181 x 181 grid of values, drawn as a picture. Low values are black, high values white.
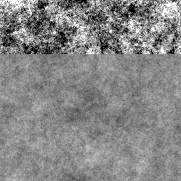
Grain: blotchy. Seam: horizontal, 30% of the way down, the bottom part calmer. Stripes: none. Mirror symmetry: none. Average level on the scale: 50%.
